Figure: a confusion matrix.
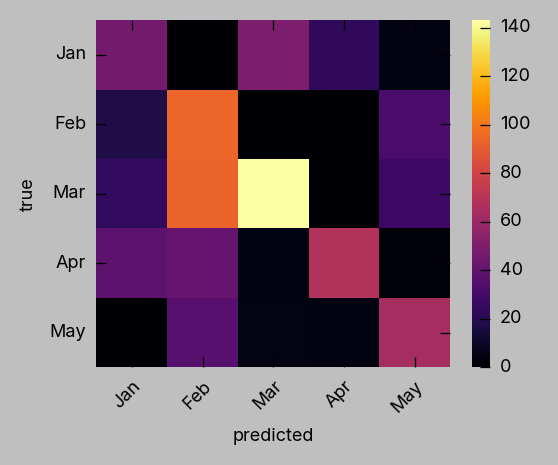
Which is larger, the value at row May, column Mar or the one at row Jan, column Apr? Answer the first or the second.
the second
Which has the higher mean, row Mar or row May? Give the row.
Mar
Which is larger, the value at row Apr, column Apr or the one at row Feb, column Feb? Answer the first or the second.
the second
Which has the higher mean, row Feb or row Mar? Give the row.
Mar
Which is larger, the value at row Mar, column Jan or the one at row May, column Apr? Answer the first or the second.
the first
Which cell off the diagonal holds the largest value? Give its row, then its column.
Mar, Feb
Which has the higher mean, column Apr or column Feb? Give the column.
Feb
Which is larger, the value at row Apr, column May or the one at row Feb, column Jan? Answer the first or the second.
the second
